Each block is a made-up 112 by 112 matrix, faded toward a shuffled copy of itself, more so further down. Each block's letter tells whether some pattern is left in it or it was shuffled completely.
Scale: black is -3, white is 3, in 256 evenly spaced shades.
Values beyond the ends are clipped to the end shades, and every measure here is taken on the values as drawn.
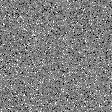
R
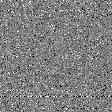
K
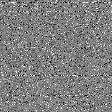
K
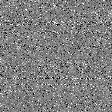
K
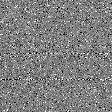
K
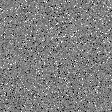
R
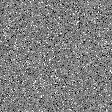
R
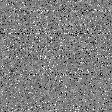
K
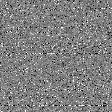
K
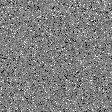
R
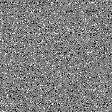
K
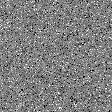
R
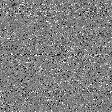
K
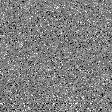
K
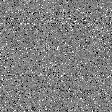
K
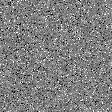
R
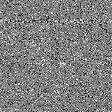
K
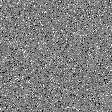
R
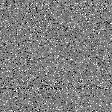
K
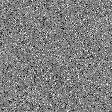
R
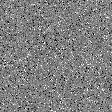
R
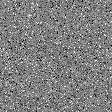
R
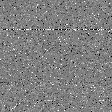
K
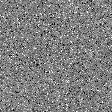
R
